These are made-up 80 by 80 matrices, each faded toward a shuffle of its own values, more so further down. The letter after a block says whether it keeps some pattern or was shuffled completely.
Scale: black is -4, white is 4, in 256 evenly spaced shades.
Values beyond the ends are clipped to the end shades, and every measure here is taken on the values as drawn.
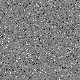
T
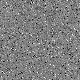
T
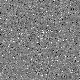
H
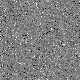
H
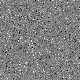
H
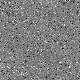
H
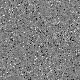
T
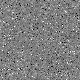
H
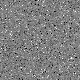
T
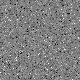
T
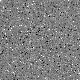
T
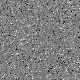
T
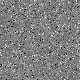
H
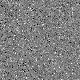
H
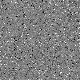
H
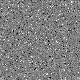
H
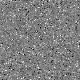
T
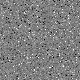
H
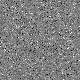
T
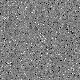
H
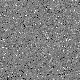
H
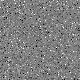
H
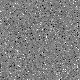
H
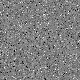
H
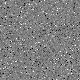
H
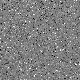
T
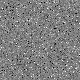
T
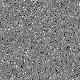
H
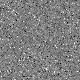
H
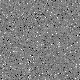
H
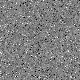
T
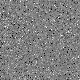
H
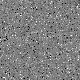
H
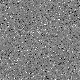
T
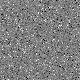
T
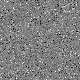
T
